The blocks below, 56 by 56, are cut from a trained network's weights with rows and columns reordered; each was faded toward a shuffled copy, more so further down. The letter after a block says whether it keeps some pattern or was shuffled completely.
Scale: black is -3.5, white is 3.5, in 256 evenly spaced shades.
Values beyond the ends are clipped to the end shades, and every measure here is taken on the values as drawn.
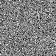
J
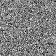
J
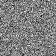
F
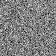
J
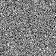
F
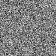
F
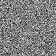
J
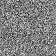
J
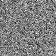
F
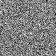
F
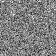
J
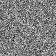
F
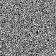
F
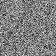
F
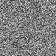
F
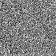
J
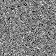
J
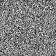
F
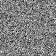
J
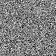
F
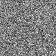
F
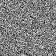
F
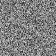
F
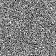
J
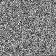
J
